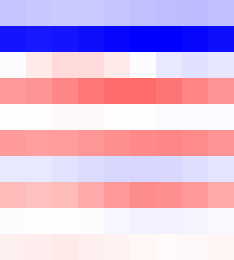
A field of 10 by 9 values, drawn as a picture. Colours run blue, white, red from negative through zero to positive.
Calmest part: bottom left. Ninth with the lowest average: top right. Grain: streaks across.
